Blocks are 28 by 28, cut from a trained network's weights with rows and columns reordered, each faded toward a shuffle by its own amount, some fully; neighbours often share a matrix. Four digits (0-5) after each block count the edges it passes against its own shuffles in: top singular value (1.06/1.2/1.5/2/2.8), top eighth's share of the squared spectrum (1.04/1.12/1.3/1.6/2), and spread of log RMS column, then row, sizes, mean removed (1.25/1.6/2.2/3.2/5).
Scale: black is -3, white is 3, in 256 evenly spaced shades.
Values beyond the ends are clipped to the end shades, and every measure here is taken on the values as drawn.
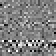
3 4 0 3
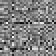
3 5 1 2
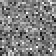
0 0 0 0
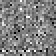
2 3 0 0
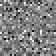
1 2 0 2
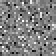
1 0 0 0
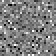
0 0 0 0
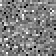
0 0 0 0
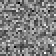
0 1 0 0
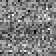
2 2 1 1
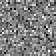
0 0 0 0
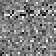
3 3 0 2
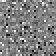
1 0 0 0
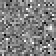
0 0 0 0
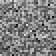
0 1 0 0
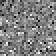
2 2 0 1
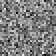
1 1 0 0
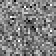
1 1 0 0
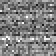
3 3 0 1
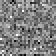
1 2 0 1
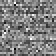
2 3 0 0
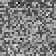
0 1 0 0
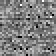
1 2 0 0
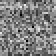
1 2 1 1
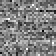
2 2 0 0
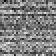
3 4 0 1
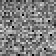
1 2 0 1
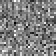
2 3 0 0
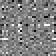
3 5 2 2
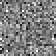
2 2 1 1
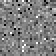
2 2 1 1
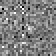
2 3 1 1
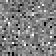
1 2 0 0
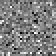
3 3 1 2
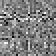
3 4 0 2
